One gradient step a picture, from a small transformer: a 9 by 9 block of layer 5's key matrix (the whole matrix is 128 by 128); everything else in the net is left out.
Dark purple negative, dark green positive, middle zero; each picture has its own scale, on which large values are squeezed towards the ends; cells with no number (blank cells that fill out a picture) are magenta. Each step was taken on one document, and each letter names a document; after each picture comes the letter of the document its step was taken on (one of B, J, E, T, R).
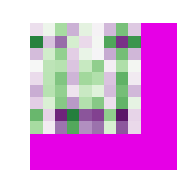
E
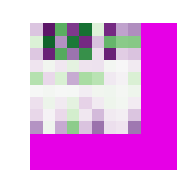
E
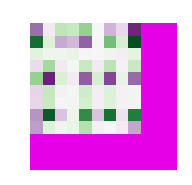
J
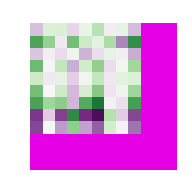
E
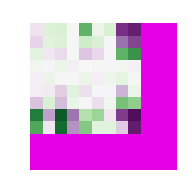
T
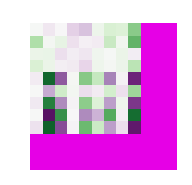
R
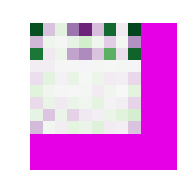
R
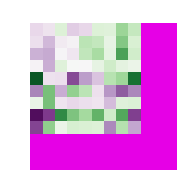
R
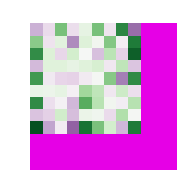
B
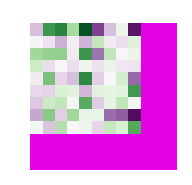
R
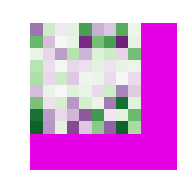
T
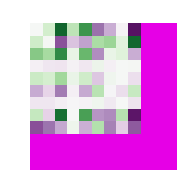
J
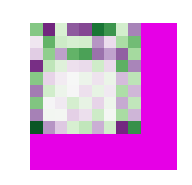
B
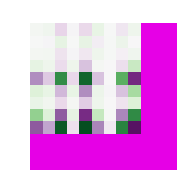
J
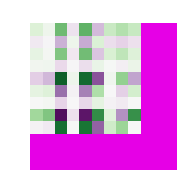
J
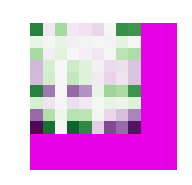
T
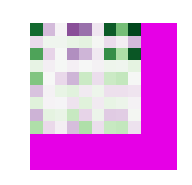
R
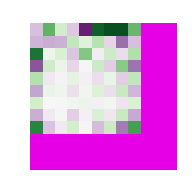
B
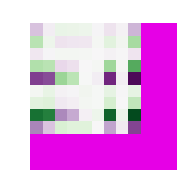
J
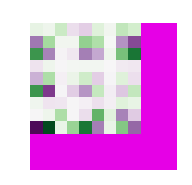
T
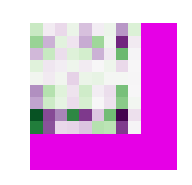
T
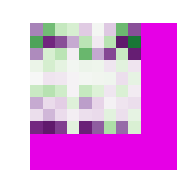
E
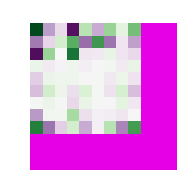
T
